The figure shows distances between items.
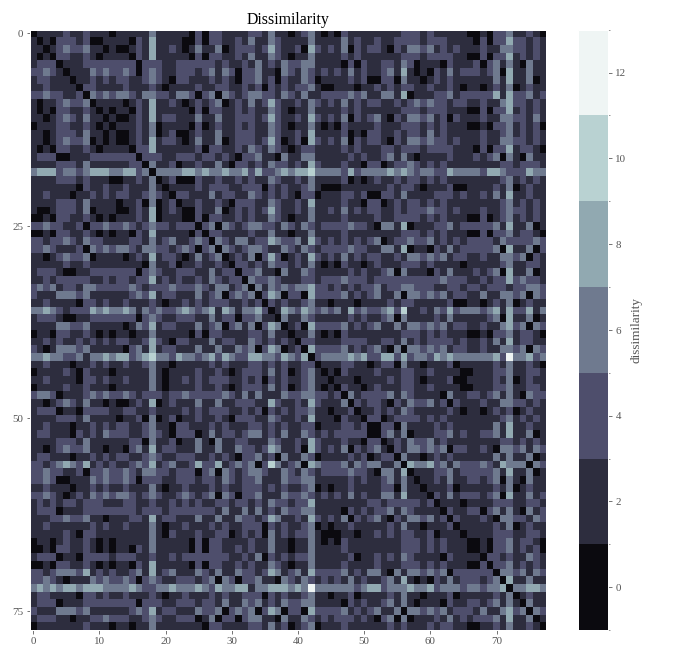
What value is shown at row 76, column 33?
6
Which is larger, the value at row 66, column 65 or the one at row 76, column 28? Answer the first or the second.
the first
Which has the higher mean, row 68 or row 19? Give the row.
68
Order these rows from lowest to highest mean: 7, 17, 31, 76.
7, 17, 31, 76
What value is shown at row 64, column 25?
2
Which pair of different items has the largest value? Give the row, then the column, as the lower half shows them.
72, 42
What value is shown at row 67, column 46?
2
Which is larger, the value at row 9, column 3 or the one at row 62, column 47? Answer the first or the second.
the first
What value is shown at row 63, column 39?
2
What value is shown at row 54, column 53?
2
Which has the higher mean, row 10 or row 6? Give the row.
6
